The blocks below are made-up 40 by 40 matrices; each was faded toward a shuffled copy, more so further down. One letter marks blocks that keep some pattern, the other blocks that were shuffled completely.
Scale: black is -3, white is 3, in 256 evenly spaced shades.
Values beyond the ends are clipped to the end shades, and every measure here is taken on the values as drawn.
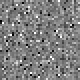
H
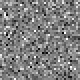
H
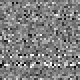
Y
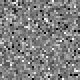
H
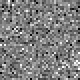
H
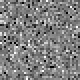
H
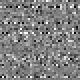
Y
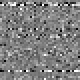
Y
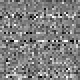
Y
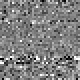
Y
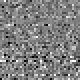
Y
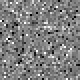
H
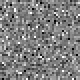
H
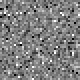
H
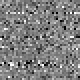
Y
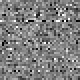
Y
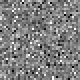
H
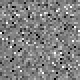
H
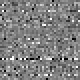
Y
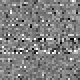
Y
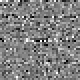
Y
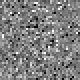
H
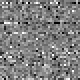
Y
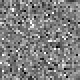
H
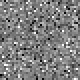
H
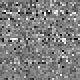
Y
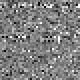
Y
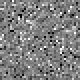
H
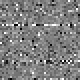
Y
